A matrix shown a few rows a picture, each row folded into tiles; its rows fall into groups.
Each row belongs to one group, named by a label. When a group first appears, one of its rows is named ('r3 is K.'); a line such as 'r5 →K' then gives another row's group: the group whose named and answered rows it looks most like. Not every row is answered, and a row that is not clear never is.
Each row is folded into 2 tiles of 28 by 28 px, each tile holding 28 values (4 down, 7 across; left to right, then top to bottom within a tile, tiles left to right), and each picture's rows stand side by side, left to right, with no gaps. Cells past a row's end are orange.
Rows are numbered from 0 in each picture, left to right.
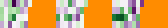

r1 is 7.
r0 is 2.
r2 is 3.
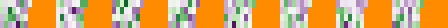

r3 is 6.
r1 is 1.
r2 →3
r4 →7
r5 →3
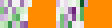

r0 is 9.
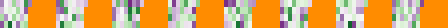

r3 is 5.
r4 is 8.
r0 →3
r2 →9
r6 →5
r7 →3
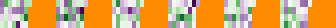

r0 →1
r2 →1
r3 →2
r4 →7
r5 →9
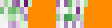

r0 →2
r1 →7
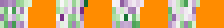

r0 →8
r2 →2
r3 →5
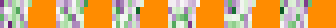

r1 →8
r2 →8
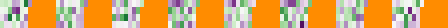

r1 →6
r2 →7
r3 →8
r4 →8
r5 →8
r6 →6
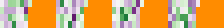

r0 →5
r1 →1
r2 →2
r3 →9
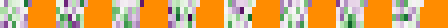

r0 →6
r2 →6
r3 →3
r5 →3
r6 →9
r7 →7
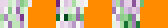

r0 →6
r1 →7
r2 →9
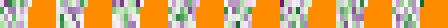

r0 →5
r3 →2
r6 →6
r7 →5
